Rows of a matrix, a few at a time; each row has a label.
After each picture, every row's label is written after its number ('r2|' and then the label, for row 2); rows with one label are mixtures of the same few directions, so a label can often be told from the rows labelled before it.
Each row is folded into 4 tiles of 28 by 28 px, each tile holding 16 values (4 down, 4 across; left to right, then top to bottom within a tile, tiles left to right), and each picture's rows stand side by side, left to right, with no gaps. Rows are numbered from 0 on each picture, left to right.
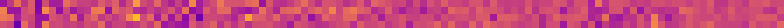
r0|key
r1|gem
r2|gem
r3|gem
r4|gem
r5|gem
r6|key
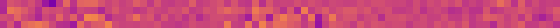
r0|key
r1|gem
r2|gem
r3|gem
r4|key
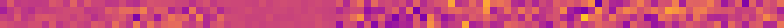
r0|key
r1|gem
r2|gem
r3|gem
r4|key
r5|gem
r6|key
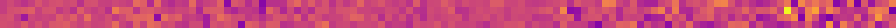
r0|gem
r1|gem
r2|key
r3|gem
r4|key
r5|key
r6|key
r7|key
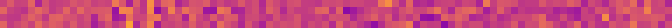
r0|gem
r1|key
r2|key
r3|key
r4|gem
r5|gem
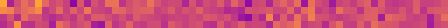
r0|key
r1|key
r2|gem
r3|gem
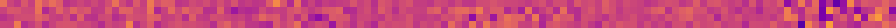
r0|key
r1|key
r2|key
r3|key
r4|gem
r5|key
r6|gem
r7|key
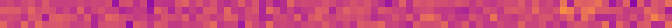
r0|gem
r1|key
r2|key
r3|key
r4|gem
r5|key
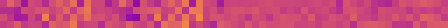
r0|gem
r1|gem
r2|gem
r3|key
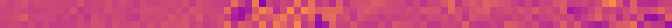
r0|gem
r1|gem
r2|gem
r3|key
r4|key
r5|key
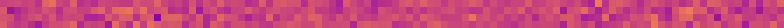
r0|key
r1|gem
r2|gem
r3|key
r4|gem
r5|gem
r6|gem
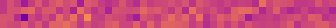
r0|gem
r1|gem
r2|gem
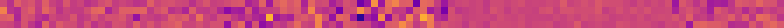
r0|key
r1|gem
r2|gem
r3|gem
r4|key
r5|key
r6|key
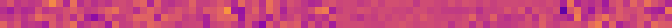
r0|key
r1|gem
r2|key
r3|gem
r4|gem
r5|key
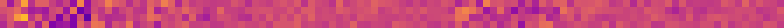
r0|gem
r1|key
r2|gem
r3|key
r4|gem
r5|key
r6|key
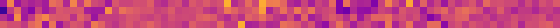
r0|key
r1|key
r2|key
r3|key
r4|gem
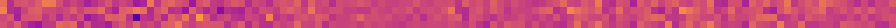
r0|key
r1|gem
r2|gem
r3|gem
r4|key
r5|key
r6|key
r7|key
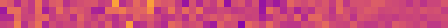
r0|key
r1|key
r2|key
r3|key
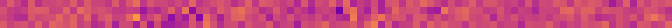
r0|gem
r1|gem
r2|gem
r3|key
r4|gem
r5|key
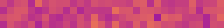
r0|gem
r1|gem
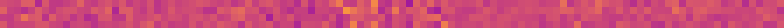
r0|gem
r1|key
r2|gem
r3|key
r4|gem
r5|key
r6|key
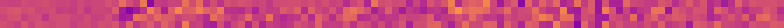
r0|gem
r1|gem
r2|gem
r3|gem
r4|key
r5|key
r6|key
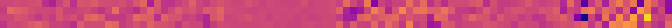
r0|key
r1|gem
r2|gem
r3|gem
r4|gem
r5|gem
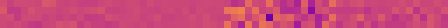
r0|key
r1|gem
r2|gem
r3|gem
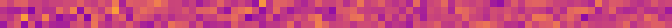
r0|gem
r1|key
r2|gem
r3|gem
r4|key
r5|gem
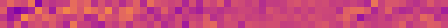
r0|gem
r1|gem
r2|key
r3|gem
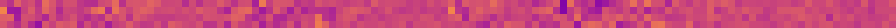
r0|key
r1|key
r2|gem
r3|gem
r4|key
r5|key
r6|key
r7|gem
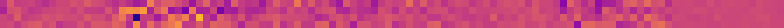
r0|key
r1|gem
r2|key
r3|key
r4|gem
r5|key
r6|gem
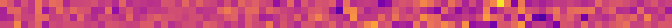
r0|key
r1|key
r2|key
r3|key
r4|key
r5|gem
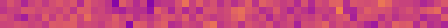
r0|gem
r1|key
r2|gem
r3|key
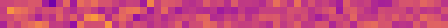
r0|key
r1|gem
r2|key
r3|key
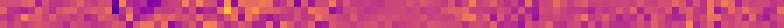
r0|gem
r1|key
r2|key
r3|key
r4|gem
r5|gem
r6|key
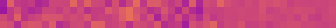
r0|key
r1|gem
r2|key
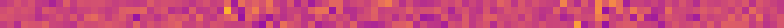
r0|key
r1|gem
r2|key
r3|key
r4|key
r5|key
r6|gem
